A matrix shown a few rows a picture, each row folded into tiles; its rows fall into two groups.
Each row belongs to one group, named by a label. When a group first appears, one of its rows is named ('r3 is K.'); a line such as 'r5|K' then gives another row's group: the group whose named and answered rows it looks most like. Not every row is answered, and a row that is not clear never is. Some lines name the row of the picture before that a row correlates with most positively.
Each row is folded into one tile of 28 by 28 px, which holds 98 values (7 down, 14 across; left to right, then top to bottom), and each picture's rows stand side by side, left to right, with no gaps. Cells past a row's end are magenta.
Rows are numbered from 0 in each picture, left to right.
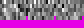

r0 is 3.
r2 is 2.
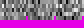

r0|2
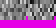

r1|2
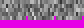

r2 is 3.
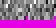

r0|3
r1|2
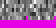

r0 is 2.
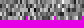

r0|3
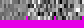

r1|3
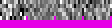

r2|3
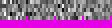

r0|3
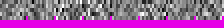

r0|3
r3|3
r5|2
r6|2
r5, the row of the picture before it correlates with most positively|3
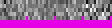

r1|3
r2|2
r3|2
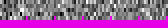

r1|3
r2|2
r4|2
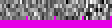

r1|3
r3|2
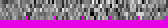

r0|2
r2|2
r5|2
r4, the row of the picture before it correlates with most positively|2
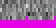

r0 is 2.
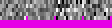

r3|3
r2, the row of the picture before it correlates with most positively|0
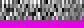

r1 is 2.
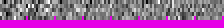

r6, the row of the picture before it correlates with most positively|1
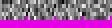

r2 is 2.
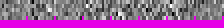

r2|3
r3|2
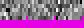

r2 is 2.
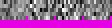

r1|2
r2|2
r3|3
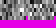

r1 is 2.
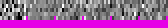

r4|3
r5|2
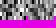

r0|3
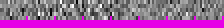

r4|3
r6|2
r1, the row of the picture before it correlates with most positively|1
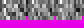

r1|3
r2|3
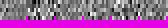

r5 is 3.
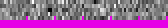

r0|3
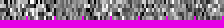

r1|3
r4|2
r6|3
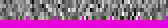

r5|2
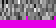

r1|2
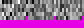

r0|2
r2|2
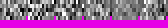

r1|2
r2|3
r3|3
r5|3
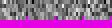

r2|3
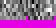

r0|3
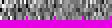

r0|2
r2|3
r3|2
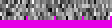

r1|3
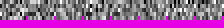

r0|3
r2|3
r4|2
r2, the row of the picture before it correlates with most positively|1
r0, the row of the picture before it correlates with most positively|0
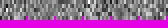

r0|2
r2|2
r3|3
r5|3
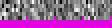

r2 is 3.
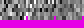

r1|2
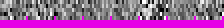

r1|3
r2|3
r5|3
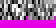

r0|3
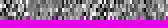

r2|2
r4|2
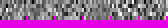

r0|2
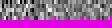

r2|2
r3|3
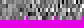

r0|3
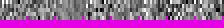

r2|3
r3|2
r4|2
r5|3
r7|3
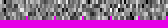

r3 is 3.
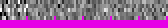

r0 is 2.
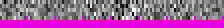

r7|3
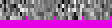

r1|3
